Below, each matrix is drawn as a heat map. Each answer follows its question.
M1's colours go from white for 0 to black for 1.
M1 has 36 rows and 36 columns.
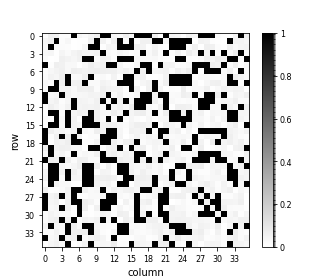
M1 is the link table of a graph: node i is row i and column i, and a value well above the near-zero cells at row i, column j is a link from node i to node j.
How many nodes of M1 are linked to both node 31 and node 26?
4
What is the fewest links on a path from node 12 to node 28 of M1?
1
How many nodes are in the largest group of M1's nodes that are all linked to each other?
7
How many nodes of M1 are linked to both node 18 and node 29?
6
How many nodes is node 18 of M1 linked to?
9
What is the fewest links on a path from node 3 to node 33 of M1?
4
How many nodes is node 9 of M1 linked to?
4
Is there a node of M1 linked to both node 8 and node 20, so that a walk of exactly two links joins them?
no
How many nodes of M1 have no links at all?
0
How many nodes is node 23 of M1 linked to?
11
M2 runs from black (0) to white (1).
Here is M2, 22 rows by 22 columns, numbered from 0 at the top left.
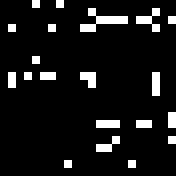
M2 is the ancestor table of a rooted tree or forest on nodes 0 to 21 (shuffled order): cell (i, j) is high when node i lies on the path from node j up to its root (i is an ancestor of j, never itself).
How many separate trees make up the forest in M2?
4
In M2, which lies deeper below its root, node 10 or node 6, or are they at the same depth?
the same depth
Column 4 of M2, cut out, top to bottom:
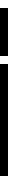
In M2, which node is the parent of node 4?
7
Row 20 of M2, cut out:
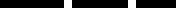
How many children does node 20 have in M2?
2
